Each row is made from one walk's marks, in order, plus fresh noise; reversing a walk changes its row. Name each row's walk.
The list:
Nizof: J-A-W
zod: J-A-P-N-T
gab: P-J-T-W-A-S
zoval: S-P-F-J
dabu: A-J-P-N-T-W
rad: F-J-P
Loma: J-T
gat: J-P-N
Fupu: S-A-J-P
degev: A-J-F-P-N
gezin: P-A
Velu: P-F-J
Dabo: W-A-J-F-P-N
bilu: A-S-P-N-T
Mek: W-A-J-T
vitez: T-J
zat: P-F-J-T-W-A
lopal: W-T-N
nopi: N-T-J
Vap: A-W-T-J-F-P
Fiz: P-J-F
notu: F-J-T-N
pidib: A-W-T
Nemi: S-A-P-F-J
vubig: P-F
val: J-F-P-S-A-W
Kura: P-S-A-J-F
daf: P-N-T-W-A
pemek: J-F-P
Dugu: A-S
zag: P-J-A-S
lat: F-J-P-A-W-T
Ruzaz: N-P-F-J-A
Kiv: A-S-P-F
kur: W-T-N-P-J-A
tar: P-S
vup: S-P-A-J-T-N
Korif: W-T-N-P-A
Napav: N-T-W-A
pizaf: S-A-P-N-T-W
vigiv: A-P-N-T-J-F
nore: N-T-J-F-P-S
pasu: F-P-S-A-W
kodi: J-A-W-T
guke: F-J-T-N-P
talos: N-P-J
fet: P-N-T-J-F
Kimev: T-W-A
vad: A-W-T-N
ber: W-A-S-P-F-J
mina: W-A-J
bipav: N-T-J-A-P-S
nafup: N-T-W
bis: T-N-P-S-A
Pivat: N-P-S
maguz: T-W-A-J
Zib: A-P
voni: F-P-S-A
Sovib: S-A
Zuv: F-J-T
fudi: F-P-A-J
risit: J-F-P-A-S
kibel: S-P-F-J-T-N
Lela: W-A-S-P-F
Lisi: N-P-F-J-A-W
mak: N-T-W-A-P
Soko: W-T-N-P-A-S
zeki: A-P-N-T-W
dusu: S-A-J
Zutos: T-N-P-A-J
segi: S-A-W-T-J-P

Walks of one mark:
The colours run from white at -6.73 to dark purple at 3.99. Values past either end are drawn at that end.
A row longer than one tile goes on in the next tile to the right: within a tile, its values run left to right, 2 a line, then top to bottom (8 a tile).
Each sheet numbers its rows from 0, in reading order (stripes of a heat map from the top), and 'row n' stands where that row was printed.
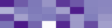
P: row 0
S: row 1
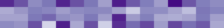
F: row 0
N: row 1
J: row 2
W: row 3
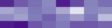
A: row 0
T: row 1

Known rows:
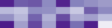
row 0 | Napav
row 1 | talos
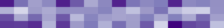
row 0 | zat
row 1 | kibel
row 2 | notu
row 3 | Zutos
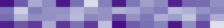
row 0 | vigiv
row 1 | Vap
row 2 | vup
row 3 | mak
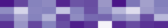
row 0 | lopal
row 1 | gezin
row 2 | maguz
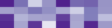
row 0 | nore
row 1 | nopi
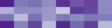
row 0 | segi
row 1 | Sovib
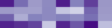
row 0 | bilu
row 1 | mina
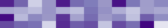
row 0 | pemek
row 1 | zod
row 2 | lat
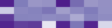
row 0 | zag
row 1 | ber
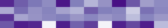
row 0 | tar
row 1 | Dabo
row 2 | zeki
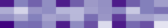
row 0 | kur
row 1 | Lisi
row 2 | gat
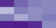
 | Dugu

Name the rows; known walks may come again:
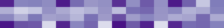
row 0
Zutos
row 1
Lisi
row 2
Fupu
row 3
vad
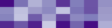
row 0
dabu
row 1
dusu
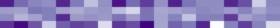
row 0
Zib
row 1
Velu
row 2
Mek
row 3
rad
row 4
vubig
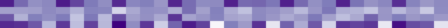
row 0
bilu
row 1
nafup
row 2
bipav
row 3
tar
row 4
Zuv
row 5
notu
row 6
daf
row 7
bis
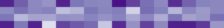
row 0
Pivat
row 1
fudi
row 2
lopal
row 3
Dugu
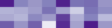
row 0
guke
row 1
nopi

